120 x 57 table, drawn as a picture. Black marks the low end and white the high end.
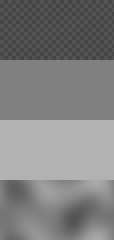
The table splits into 4 rows of 1 panel. Panel 1,1: low, checkered, faint in contrast. Panel 2,1: middling, flat. Panel 3,1: high, flat. Panel 4,1: middling, smooth.
